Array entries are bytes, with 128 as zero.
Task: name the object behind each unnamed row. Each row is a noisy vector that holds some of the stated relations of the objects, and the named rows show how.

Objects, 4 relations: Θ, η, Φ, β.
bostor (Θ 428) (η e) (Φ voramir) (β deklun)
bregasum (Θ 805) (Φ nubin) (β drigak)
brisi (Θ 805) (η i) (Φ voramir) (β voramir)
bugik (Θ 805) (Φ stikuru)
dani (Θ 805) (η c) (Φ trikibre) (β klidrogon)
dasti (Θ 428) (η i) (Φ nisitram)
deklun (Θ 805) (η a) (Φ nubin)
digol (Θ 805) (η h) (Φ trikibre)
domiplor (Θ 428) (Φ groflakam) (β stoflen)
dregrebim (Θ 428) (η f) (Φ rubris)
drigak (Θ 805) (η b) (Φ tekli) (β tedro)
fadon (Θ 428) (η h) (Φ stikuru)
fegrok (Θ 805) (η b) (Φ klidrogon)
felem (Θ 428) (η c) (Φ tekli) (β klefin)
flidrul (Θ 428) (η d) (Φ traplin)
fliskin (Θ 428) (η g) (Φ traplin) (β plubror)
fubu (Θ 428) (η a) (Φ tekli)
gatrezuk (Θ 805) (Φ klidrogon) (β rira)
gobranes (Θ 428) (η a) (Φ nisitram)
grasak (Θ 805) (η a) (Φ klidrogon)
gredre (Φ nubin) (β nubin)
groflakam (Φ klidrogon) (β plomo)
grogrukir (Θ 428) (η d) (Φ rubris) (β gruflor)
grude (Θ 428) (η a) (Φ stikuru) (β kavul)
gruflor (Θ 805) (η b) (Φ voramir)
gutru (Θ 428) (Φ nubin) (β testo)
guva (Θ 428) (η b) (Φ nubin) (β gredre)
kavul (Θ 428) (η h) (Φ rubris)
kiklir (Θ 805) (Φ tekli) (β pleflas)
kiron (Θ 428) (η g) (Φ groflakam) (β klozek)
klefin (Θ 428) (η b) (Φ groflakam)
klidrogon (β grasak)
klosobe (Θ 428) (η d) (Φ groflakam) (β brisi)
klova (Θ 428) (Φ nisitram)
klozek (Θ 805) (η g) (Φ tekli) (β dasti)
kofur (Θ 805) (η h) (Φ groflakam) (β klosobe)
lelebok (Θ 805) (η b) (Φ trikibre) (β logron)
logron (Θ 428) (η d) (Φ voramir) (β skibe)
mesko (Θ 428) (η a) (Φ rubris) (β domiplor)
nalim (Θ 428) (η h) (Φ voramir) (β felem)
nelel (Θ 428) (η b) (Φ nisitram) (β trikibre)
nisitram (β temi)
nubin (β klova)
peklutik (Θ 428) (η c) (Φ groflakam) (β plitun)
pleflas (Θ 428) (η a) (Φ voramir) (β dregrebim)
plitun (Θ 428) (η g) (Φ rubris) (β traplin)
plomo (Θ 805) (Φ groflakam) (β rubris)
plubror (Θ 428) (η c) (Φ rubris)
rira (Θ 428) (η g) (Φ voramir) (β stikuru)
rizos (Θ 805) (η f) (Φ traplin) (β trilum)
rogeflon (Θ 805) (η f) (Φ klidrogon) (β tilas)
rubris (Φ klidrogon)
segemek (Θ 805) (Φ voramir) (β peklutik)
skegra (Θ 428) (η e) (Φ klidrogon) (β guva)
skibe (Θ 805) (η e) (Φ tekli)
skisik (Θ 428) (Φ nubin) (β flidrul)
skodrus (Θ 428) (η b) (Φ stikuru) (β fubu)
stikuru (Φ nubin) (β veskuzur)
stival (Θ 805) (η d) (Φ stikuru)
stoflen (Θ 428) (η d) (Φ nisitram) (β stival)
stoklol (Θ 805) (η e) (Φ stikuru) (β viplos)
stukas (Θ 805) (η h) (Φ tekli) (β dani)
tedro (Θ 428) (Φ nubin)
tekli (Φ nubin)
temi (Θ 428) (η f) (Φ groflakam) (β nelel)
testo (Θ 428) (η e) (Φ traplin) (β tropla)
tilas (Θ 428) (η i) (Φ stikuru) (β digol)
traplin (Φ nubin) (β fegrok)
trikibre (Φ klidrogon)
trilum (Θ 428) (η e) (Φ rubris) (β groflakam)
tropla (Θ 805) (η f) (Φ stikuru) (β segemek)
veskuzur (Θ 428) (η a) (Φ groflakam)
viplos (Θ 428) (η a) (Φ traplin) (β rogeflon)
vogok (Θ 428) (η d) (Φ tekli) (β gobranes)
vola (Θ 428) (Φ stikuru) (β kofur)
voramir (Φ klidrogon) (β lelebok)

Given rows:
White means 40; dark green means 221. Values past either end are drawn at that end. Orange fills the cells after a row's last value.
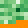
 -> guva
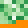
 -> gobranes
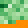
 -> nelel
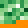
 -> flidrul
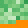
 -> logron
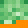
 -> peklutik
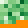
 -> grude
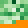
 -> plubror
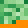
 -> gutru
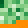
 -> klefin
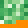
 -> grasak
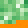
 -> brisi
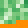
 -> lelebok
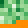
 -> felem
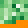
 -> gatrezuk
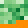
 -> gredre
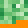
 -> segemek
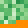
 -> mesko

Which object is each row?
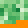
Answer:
rizos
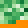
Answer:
skisik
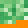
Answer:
traplin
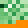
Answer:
trikibre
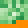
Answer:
rira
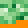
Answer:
stikuru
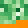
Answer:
tedro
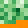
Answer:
kiklir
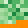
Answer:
rubris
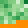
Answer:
vola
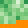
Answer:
klosobe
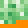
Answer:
klozek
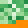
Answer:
vogok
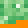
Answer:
bugik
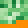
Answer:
veskuzur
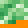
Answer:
stoklol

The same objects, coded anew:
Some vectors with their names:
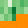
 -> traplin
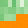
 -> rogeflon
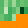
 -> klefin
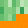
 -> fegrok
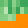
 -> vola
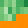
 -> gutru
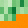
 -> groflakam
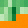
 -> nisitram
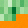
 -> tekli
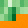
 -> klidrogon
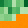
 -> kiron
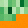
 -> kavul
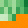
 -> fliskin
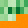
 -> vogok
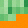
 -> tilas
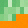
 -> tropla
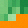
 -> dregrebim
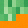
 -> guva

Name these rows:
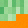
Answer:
plomo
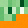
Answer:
grude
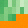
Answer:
grasak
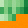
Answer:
plubror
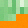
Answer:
digol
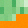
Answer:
skibe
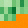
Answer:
rubris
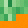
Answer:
klova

